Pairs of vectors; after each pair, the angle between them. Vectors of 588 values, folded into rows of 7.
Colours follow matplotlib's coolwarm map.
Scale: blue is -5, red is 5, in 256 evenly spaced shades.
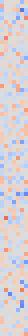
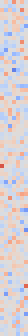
partly opposed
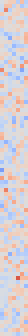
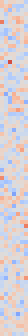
partly aligned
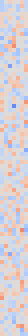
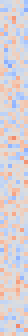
partly aligned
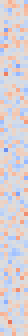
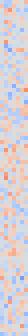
partly opposed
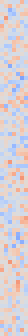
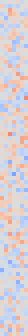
nearly opposite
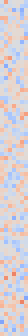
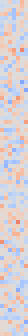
orthogonal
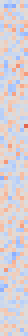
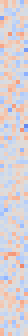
partly opposed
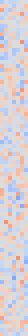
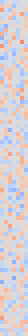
nearly parallel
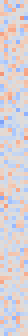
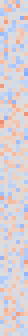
nearly opposite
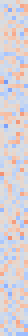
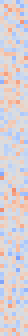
partly opposed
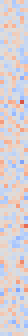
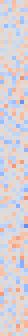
nearly opposite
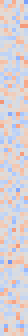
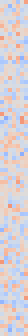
partly opposed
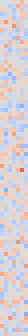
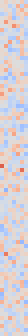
nearly parallel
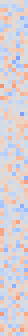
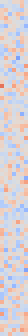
nearly parallel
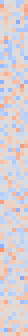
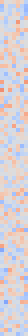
nearly opposite
